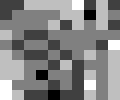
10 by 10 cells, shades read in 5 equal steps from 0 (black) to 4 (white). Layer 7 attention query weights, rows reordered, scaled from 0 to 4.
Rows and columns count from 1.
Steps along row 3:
same same same up down up down up down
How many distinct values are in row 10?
5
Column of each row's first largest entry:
7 6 5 1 10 1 1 1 1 1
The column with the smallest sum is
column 4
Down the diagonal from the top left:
1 2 2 1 1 1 1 3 2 3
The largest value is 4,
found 5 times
